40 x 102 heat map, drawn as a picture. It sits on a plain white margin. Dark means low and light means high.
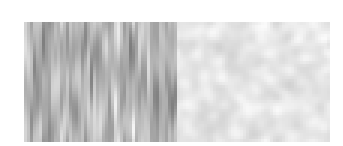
It is made of 1 by 2 panels. Panel 1,1: high, streaked downward. Panel 1,2: very high, blotchy, faint in contrast.
